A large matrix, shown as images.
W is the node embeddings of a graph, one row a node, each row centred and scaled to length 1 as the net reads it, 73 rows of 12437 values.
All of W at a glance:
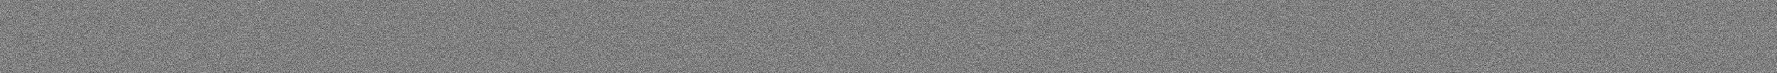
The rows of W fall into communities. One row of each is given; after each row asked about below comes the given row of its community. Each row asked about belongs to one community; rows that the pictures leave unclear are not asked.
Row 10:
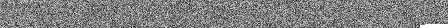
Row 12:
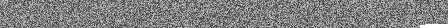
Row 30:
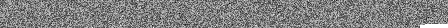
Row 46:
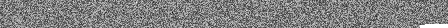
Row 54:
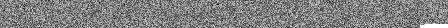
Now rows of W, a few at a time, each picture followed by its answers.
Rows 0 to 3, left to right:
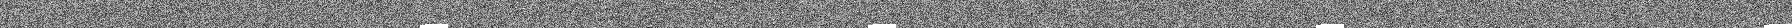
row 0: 10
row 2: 54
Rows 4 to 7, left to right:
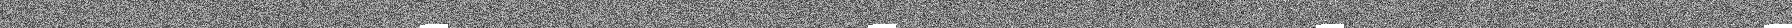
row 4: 46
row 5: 54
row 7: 10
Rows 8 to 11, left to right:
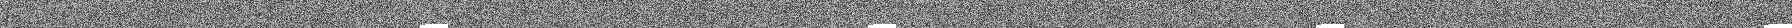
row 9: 46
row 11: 46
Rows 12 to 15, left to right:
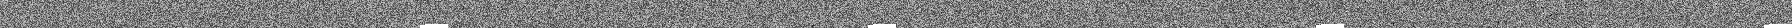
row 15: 12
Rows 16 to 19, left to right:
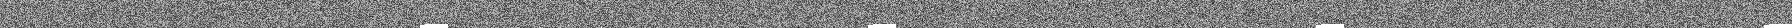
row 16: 54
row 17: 30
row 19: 46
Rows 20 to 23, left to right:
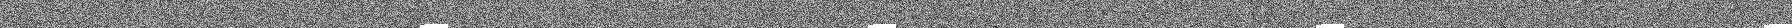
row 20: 54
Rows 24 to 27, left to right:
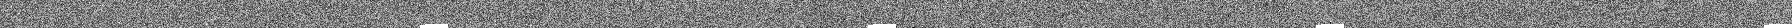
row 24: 46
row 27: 54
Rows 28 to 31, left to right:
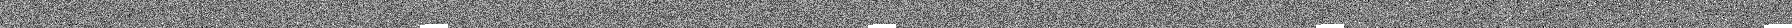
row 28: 30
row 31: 30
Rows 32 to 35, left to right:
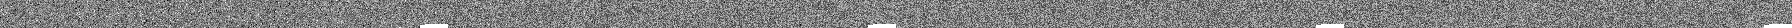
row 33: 10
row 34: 54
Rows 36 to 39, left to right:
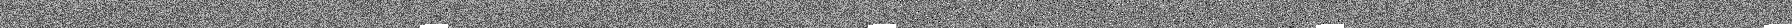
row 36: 10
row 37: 10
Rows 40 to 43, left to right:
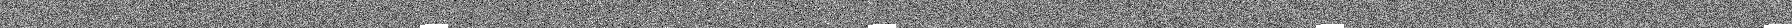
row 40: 10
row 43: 54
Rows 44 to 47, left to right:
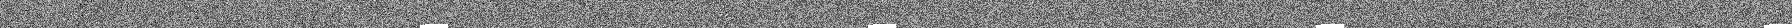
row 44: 10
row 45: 30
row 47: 12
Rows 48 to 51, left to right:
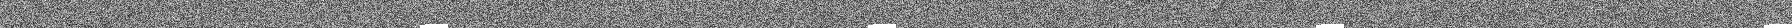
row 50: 54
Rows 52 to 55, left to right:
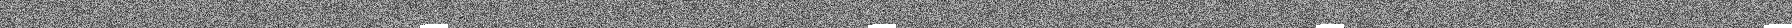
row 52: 46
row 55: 54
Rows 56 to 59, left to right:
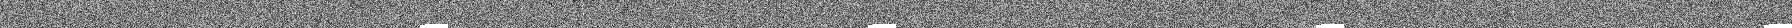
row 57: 54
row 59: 46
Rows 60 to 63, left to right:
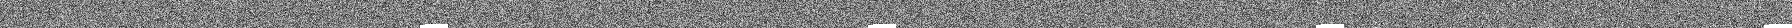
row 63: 46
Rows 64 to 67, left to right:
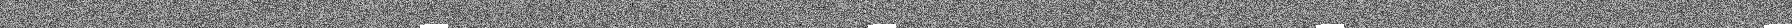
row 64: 30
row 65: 10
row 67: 46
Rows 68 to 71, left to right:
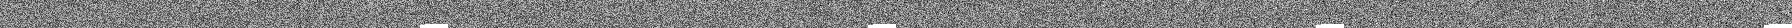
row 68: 12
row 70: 12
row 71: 10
